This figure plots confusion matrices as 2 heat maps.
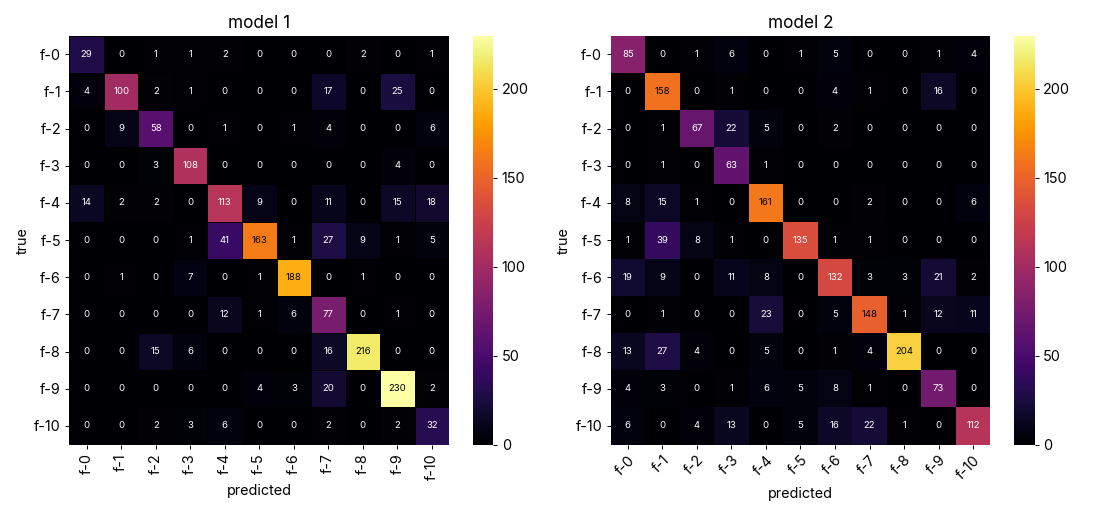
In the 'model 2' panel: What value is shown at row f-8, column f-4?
5
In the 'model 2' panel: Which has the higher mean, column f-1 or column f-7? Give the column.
f-1
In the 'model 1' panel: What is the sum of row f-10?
47
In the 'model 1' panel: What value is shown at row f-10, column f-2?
2
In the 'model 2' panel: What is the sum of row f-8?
258
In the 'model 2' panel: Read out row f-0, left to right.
85 0 1 6 0 1 5 0 0 1 4
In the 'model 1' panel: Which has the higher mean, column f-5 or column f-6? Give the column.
f-6
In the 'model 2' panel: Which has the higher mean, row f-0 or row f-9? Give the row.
f-0
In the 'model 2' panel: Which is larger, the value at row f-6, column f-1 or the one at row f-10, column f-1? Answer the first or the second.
the first
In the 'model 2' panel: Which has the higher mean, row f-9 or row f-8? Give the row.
f-8
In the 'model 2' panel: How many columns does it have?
11
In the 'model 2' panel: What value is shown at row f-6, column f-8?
3
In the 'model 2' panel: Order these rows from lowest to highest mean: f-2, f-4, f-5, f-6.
f-2, f-5, f-4, f-6
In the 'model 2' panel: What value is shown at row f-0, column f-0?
85
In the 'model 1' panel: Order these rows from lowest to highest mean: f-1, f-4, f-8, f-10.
f-10, f-1, f-4, f-8
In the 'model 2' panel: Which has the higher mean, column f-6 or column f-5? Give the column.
f-6
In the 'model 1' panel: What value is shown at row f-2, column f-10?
6
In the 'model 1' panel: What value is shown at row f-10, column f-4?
6
